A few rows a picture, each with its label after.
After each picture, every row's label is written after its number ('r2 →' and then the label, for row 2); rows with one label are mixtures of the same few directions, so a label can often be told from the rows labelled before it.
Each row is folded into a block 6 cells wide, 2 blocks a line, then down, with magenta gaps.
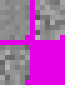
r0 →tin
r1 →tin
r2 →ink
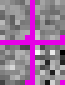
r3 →tin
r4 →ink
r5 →ink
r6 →tin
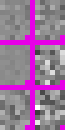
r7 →tin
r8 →tin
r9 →tin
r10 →tin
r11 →tin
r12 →tin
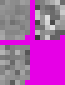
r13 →ink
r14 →tin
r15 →tin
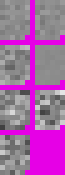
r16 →tin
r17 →ink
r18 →ink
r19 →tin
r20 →ink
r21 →ink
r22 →tin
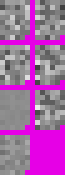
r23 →tin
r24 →tin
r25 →ink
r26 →tin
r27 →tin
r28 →tin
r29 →tin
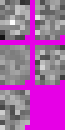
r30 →ink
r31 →tin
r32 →tin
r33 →ink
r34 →tin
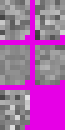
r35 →tin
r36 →ink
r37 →ink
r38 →ink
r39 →tin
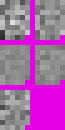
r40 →ink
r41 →ink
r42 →ink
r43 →ink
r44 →tin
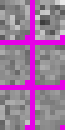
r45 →tin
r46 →ink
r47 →tin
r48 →ink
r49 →ink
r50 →tin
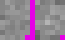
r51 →tin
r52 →ink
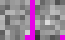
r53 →ink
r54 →ink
